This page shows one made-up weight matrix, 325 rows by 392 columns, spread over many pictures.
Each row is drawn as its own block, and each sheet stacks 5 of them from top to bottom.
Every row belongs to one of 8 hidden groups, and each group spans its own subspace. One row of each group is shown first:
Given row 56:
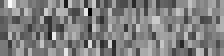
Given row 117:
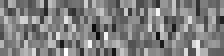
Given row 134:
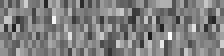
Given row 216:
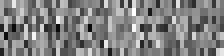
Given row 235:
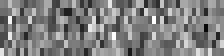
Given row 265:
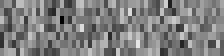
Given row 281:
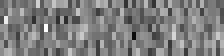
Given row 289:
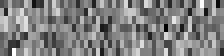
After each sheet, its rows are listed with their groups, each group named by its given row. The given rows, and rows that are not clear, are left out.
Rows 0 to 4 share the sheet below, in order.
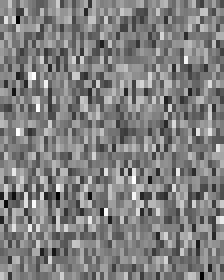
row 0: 134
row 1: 281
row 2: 281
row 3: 216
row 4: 117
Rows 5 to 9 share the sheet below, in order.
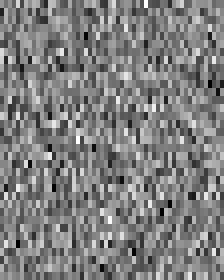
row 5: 56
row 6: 281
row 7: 289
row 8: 134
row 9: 134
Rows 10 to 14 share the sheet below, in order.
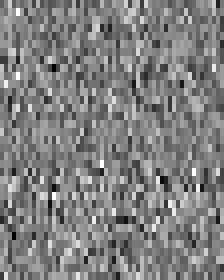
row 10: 289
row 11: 289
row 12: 281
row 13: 117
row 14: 235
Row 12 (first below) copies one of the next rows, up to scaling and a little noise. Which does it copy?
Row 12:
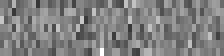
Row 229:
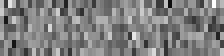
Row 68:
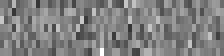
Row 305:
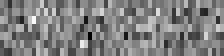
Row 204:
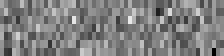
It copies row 68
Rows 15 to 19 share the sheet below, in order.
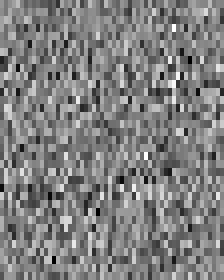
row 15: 216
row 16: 281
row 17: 265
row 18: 56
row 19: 56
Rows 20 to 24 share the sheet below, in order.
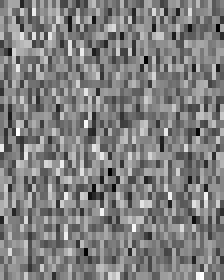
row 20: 235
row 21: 56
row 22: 134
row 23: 235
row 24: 281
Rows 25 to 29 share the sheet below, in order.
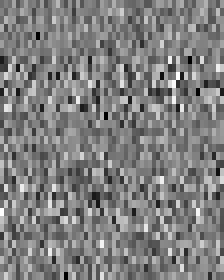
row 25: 134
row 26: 281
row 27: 216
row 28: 117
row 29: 56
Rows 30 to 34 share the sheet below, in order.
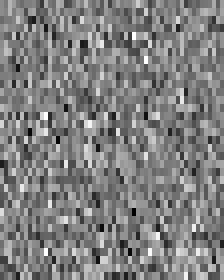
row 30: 281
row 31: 56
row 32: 56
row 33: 117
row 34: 117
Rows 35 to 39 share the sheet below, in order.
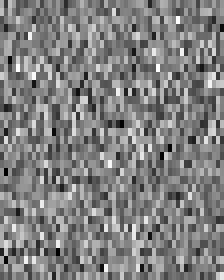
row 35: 281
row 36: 281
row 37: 134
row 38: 265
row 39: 216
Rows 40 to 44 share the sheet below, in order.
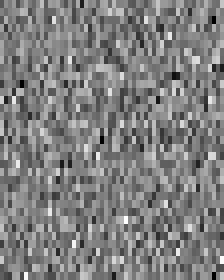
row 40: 134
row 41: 265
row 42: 56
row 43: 117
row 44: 281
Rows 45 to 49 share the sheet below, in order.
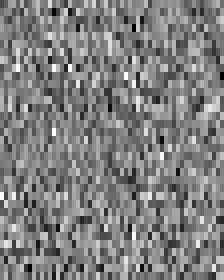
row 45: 289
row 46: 289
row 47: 134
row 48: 216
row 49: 216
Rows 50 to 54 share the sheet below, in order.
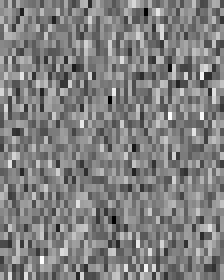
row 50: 134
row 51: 265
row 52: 281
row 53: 281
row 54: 265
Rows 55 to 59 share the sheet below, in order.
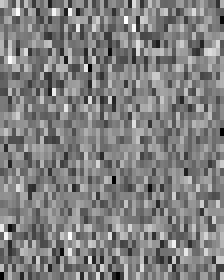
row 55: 289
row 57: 216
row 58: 281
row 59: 235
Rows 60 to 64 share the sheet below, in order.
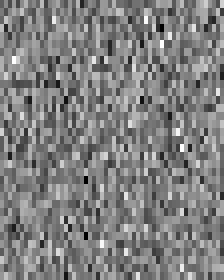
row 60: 134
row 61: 216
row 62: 265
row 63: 56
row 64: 56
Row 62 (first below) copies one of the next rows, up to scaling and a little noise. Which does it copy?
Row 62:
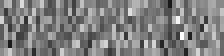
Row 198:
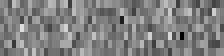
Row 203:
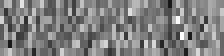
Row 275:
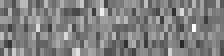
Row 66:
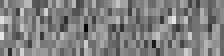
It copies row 203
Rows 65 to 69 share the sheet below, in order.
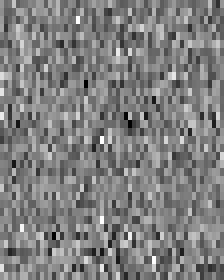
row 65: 235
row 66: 265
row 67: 289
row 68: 281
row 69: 265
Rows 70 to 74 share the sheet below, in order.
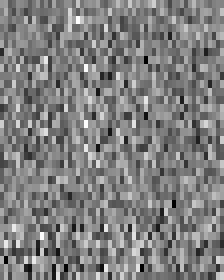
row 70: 235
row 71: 56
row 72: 56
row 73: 281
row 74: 216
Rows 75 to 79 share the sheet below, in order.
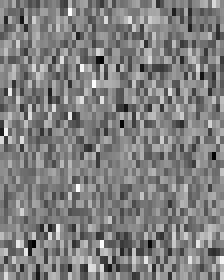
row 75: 281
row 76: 117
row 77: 56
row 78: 235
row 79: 281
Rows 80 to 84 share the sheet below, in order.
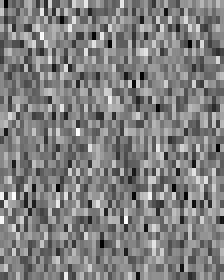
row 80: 265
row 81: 289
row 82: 281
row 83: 216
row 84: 56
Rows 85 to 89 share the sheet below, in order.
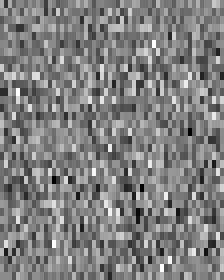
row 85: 265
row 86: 117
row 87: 281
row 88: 289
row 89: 134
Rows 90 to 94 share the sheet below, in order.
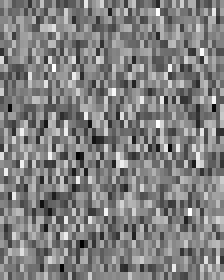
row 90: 117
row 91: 281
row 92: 117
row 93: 265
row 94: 235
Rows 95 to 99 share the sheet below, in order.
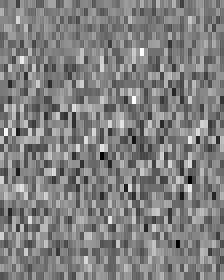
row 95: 289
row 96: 265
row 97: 134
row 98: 289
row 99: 56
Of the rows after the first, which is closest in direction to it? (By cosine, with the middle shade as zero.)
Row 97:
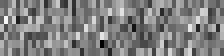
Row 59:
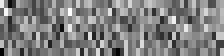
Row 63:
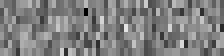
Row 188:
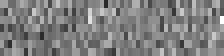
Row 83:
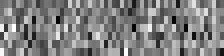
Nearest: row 83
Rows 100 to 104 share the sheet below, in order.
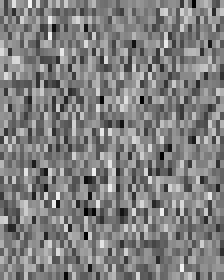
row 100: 117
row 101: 216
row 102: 134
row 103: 56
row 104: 56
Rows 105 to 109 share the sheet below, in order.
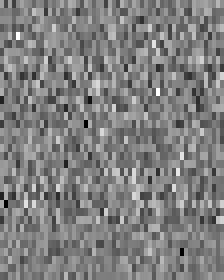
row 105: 265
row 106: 117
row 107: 56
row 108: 216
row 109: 56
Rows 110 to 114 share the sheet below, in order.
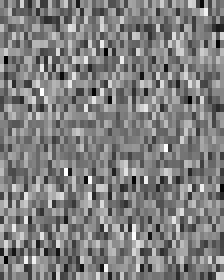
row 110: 281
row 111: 265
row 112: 117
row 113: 56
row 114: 216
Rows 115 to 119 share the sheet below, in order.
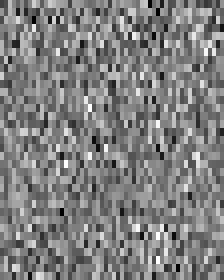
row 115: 281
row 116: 265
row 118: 235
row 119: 281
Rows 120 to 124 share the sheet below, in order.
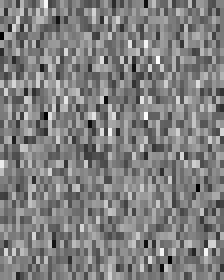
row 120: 56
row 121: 216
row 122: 56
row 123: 281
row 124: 134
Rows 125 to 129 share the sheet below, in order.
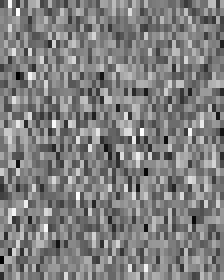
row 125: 289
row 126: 281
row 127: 289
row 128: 289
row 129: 56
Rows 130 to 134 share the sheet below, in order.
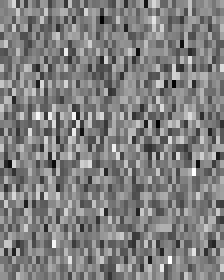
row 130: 56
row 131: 265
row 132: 281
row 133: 216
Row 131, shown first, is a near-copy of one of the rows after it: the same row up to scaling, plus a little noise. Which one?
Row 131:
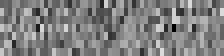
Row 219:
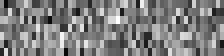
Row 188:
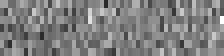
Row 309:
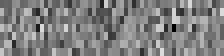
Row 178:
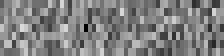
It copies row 309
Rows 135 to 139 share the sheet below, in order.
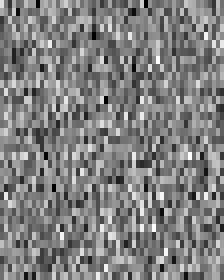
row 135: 289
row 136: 216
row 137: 265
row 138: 134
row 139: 265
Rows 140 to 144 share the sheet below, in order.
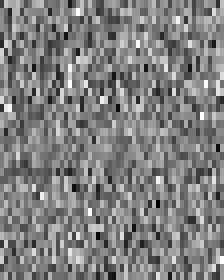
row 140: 265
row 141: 235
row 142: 281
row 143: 117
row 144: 281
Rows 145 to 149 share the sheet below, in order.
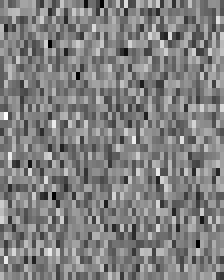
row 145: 117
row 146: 235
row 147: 289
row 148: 117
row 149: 216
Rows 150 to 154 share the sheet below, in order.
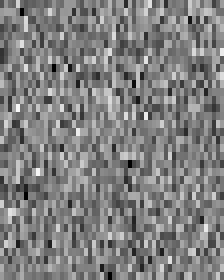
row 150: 235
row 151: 289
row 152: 235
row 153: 289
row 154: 134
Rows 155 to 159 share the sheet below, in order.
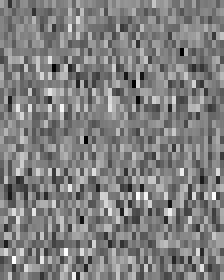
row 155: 235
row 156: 289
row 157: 265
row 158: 289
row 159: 265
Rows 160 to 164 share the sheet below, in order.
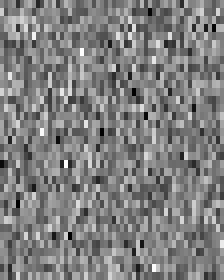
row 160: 289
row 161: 235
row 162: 56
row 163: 281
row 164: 289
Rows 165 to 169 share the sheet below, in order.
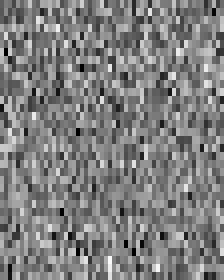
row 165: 216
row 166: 235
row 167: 235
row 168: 235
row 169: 289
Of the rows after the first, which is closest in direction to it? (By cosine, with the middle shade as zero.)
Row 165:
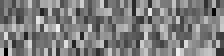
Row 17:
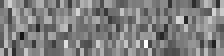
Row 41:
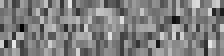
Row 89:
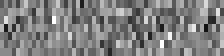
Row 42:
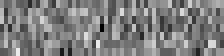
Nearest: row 41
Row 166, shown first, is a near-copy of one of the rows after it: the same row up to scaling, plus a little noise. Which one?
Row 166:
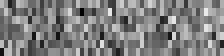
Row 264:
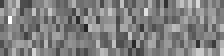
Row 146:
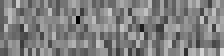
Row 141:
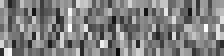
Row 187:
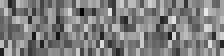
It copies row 187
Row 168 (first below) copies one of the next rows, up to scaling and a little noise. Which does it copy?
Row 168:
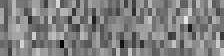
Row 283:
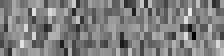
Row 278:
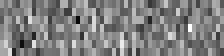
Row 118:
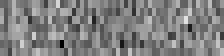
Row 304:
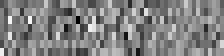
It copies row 118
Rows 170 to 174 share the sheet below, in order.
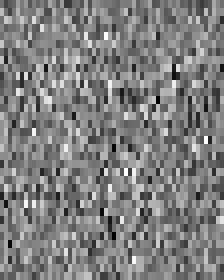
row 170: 117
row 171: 265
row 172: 235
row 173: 216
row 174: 235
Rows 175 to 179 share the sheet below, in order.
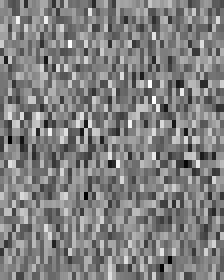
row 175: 56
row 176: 265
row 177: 265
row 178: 265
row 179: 134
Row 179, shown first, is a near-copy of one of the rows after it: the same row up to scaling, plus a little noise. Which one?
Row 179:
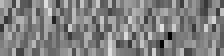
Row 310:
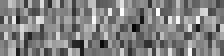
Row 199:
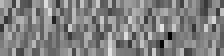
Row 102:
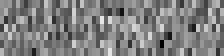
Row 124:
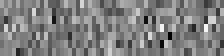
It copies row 199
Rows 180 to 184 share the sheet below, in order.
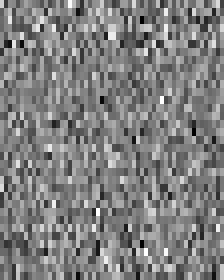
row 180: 265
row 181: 134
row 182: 289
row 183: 56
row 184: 289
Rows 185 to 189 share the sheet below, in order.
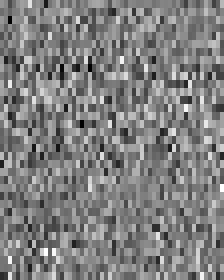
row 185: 235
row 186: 265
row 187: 235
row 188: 265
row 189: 117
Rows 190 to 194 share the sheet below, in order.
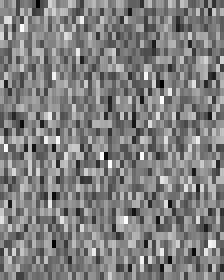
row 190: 265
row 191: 134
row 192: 216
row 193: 117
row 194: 134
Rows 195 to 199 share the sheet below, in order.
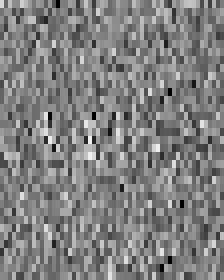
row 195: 281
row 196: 134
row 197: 56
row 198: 265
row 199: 134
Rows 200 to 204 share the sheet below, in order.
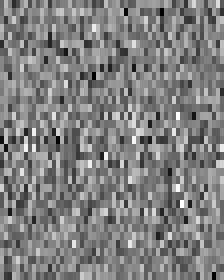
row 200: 117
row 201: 235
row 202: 216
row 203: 265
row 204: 281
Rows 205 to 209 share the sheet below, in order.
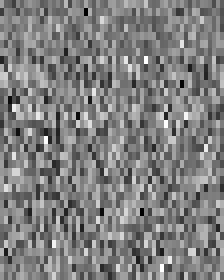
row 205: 56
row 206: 289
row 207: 281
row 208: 216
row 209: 134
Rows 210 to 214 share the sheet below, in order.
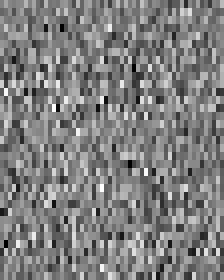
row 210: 281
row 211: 216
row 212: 235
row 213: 56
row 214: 134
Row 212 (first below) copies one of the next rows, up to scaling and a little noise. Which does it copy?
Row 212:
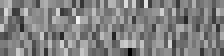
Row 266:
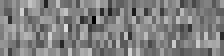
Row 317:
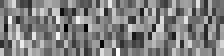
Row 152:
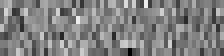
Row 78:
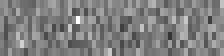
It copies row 152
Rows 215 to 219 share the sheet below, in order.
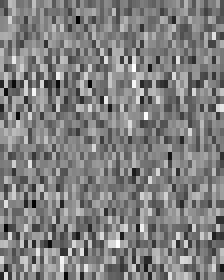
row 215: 235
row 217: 289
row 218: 216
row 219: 265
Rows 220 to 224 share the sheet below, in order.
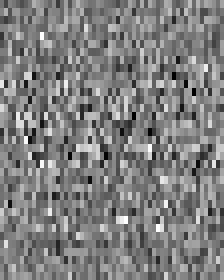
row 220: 265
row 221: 216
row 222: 281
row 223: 117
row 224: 281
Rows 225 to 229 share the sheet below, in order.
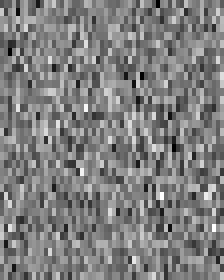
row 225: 289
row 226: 289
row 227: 281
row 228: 134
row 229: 281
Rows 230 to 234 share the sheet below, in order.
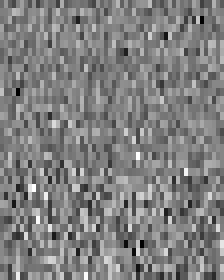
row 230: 117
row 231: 134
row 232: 289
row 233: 281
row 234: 289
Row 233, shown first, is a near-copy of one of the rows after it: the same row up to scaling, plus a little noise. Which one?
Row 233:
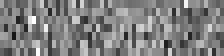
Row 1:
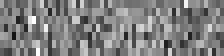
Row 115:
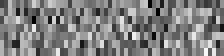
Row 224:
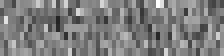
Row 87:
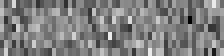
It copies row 1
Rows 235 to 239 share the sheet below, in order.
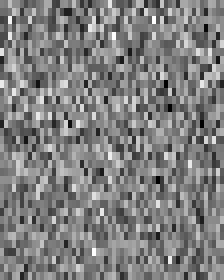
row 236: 265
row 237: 289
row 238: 117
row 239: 117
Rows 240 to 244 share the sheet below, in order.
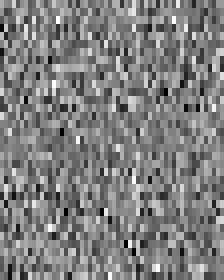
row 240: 216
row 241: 117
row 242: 289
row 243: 216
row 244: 289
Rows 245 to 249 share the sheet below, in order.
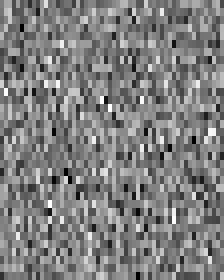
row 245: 235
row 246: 216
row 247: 134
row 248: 289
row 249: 56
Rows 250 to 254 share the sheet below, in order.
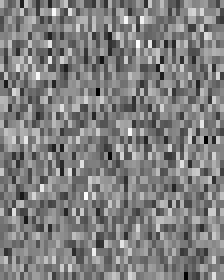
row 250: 289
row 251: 117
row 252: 289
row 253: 265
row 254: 117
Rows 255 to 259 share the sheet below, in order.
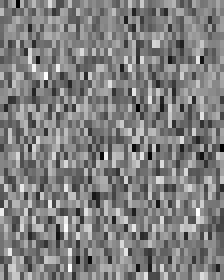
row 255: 289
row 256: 281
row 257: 281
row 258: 117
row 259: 281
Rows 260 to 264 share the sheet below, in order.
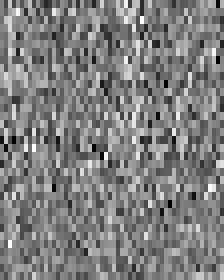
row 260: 289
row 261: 289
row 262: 216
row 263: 134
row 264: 235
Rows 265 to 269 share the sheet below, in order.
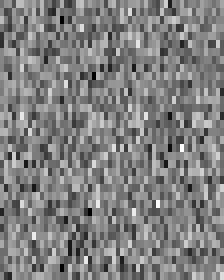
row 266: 235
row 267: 265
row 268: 117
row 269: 235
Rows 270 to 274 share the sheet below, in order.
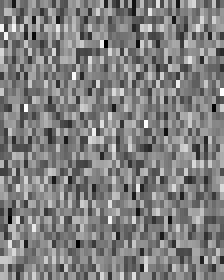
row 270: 216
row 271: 281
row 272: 235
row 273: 289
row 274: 235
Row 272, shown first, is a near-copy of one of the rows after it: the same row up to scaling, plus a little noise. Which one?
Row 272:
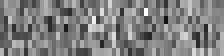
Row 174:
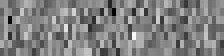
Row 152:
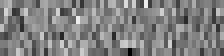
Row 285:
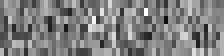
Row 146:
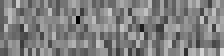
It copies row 285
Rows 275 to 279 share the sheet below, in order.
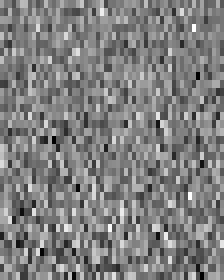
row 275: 265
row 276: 281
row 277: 117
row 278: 235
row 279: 117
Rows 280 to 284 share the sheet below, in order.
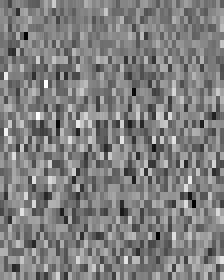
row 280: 289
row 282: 281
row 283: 235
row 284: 281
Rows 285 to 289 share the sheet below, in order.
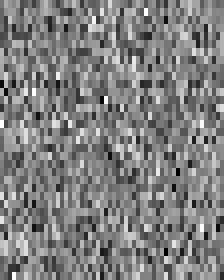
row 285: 235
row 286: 216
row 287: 289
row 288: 216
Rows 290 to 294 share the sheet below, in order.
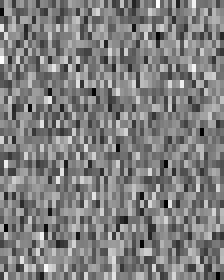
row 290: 216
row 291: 289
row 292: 265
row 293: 117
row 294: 265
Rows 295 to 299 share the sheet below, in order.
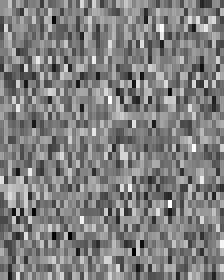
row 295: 134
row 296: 289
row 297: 235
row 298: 289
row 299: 289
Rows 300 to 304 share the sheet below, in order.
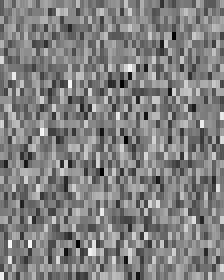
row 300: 281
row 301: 235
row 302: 56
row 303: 117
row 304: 235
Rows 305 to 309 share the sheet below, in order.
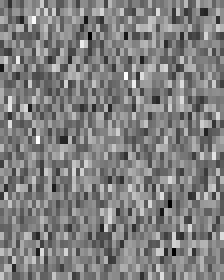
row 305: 281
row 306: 289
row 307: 265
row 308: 134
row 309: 265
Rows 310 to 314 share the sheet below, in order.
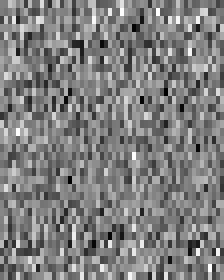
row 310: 134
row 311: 216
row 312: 289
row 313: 216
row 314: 134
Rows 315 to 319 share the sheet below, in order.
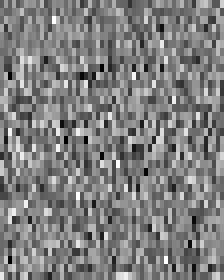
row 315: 134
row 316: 235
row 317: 235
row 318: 289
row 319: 117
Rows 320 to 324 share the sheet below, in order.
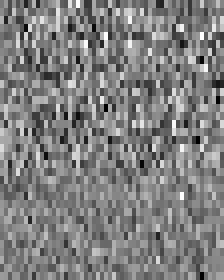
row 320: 281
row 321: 281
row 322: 265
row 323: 289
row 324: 117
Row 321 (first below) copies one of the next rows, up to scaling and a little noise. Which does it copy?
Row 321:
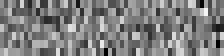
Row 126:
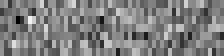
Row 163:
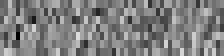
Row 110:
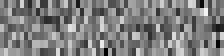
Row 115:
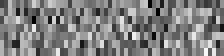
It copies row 110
